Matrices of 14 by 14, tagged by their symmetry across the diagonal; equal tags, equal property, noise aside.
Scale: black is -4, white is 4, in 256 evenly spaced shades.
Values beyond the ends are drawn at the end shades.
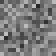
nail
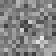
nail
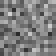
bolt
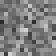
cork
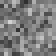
cork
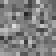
bolt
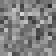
cork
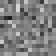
bolt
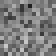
cork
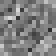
nail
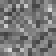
nail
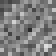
nail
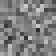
bolt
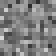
bolt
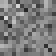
nail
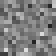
bolt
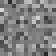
bolt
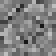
nail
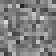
bolt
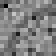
nail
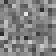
cork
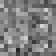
cork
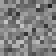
cork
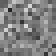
nail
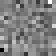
bolt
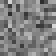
cork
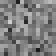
cork
